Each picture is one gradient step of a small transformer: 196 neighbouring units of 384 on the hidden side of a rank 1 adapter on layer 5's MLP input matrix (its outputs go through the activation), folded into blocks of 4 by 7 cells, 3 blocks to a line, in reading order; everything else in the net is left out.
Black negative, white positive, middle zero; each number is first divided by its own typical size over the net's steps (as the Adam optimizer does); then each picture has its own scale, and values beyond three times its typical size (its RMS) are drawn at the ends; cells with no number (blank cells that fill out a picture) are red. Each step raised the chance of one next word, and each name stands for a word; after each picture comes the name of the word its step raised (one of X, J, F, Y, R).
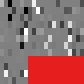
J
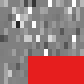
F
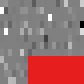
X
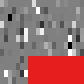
J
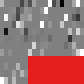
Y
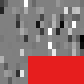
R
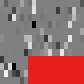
J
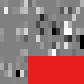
R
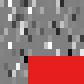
Y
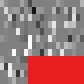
R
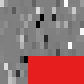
X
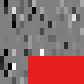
F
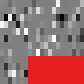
R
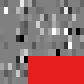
Y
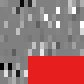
Y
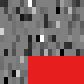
R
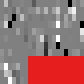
X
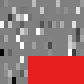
F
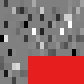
F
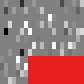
Y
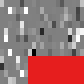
Y
